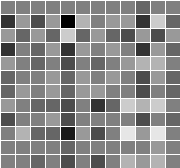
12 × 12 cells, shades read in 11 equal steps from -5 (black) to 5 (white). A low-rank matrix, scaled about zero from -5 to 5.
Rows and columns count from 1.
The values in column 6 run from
-1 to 2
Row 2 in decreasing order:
3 2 1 1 1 1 0 -1 -2 -3 -3 -5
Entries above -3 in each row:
12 9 12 9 12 12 12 11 12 11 12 12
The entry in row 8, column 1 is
1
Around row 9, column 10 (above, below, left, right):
2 1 0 0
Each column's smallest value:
-3 -1 -2 -1 -5 -1 -3 -1 -2 -3 -2 -1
